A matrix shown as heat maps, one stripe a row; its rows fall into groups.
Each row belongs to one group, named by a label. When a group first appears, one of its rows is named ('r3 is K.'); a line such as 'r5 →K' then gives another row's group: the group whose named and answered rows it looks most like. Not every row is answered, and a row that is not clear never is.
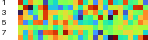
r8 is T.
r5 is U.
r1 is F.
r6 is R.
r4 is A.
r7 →T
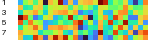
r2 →U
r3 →U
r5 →F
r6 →U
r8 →U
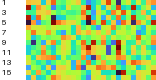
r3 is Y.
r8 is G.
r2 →F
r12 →Y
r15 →T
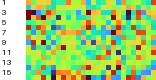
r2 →U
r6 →F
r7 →G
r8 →T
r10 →G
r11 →A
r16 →U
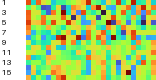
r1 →F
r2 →R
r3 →T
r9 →G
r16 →G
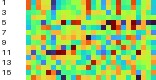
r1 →F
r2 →F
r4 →U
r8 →U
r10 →R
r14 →F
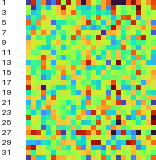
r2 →G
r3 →G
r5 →F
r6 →G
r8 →R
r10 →R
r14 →U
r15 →G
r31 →F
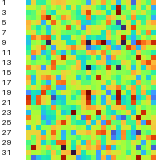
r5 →A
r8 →Y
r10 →U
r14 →A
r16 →Y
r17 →G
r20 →F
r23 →R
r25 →T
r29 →T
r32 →G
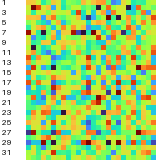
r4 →A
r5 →R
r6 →U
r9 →U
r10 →G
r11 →R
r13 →F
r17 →F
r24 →U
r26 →U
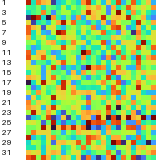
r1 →F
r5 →G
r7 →G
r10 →G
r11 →F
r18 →G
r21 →F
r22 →A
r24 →Y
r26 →U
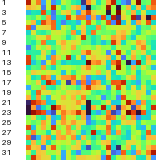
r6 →Y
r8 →Y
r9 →G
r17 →Y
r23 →U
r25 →U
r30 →A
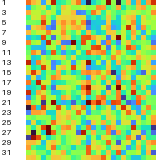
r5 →U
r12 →G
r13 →F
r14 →U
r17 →F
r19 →F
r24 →T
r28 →U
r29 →A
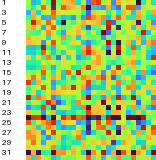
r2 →U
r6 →A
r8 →T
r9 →A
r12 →Y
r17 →F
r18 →U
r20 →F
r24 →U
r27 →A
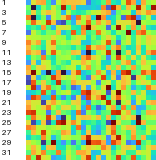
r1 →U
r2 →G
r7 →R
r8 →A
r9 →A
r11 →A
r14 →F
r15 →R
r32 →F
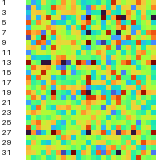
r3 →U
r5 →F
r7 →A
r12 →G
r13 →R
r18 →U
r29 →R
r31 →R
